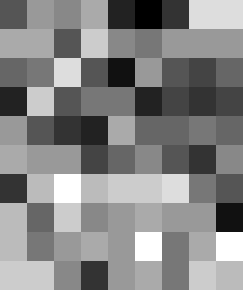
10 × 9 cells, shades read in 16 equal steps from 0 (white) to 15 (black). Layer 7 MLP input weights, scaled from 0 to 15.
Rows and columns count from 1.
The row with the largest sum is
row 4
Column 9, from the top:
2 6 9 11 9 7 10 14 0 4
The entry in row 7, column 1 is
12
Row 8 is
4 9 3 7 6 5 6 6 14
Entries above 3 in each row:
7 8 8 8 9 9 5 8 7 6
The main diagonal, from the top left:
10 5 2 8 5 7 2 6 0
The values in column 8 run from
2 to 12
